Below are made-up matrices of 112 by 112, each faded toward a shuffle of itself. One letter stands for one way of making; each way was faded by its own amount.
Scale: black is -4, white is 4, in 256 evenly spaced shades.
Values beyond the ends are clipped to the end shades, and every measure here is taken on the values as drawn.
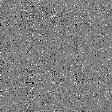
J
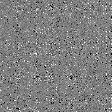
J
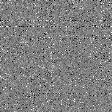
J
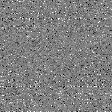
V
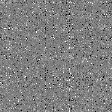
J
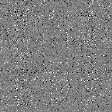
J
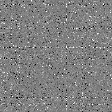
J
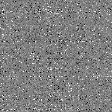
J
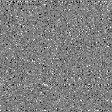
V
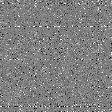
J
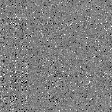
J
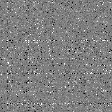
J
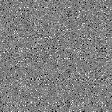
V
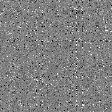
J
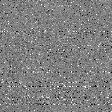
V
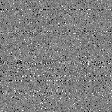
V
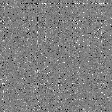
J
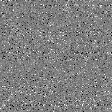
V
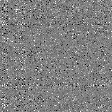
J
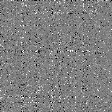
J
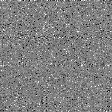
V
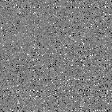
J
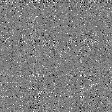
J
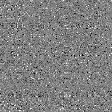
V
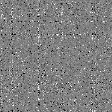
J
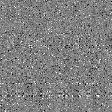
V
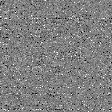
V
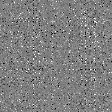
J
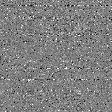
V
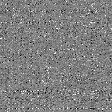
V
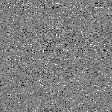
V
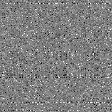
V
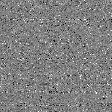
V
